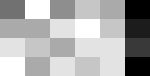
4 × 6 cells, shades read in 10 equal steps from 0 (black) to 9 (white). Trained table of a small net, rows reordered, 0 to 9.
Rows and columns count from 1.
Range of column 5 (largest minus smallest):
2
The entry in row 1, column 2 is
9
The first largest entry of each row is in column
2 4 1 1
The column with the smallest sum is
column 6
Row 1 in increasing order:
0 4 5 6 7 9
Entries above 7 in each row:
1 2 3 3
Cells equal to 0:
2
